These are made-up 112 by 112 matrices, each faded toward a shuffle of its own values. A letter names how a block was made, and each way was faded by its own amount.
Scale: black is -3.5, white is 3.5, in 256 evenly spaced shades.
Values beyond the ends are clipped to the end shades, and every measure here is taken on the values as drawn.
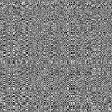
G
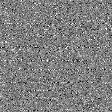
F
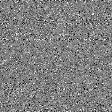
F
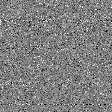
F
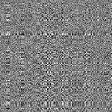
G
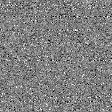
F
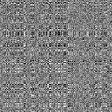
G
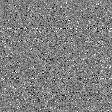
F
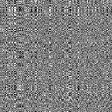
G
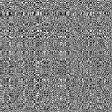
G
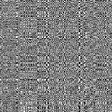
G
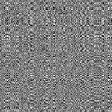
G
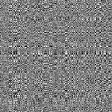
G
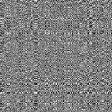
G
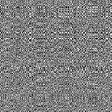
G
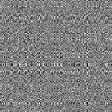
G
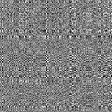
G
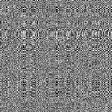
G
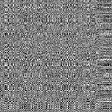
G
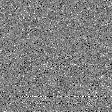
F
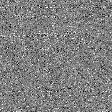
F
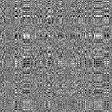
G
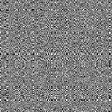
G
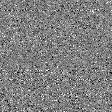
F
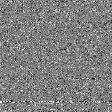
F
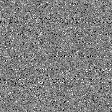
F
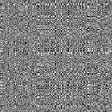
G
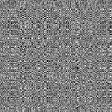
G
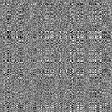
G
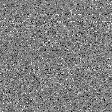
F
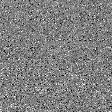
F
